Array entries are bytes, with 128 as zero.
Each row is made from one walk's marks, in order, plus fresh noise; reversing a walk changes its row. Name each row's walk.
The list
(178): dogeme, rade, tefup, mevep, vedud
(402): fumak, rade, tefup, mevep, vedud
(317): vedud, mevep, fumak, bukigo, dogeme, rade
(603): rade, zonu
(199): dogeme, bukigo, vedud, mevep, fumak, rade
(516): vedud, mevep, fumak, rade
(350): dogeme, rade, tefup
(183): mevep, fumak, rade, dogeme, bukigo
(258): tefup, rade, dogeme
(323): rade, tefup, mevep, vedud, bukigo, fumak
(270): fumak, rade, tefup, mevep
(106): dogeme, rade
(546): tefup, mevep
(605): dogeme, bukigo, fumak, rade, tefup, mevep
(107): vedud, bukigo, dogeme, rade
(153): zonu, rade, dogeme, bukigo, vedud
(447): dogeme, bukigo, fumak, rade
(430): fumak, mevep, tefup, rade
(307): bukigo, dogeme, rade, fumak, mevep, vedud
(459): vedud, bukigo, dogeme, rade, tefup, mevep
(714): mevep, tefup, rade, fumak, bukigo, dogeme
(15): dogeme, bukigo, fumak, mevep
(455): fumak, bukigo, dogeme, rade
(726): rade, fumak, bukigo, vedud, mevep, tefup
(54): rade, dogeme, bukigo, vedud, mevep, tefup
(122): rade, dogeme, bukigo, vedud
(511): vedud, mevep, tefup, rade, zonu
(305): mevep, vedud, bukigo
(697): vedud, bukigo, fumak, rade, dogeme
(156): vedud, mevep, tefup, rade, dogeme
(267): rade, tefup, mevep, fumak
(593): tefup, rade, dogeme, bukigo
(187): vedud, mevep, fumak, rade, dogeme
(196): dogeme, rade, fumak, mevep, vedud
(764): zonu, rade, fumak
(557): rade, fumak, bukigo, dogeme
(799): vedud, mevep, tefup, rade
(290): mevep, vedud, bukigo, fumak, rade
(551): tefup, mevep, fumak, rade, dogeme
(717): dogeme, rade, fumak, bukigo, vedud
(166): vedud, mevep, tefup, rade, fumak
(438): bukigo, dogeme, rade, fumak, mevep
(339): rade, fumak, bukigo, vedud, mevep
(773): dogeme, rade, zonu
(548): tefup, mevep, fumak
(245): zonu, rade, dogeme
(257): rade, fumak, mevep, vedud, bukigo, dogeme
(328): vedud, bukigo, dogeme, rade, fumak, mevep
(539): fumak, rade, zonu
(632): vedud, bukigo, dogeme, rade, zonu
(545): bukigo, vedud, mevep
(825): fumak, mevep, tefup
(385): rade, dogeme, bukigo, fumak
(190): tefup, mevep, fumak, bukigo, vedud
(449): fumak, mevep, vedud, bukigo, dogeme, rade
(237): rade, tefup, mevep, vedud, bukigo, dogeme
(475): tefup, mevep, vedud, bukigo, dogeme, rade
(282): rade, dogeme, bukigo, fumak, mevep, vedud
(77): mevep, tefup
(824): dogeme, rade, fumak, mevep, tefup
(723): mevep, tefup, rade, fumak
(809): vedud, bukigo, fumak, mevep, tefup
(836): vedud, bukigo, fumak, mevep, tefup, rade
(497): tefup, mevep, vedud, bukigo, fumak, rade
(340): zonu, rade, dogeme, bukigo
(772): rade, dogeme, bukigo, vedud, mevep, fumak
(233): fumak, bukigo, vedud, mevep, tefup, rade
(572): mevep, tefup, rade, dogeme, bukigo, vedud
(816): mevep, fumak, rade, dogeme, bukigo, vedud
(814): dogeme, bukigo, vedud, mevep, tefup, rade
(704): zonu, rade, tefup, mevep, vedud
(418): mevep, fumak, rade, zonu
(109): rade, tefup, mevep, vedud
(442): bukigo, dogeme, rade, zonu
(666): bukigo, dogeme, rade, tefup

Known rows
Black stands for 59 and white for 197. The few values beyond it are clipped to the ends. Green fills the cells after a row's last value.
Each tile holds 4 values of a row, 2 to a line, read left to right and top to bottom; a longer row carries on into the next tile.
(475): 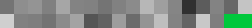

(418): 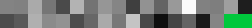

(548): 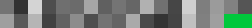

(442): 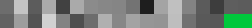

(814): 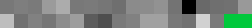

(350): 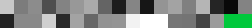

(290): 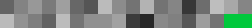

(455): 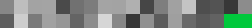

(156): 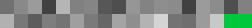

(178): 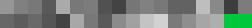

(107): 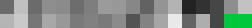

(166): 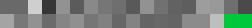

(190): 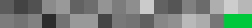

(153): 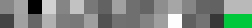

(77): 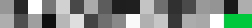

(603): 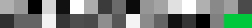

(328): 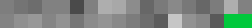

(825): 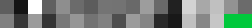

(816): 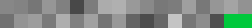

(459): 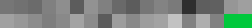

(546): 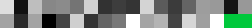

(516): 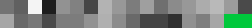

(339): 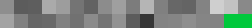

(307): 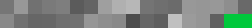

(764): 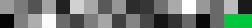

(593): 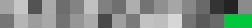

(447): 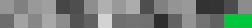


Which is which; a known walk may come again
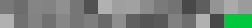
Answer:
(199)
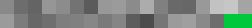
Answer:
(339)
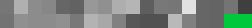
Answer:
(183)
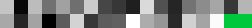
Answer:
(546)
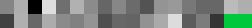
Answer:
(153)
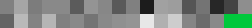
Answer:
(666)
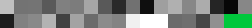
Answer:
(350)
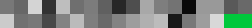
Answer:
(799)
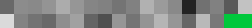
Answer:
(475)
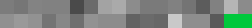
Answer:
(328)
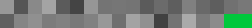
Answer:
(605)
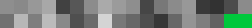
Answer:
(447)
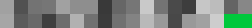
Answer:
(109)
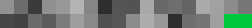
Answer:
(704)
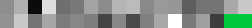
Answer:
(122)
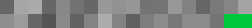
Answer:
(317)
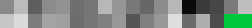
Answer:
(107)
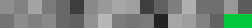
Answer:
(438)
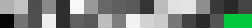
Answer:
(773)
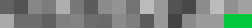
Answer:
(726)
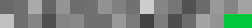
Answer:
(497)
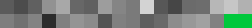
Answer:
(190)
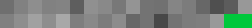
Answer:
(714)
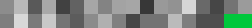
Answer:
(385)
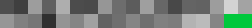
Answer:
(809)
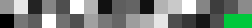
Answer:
(245)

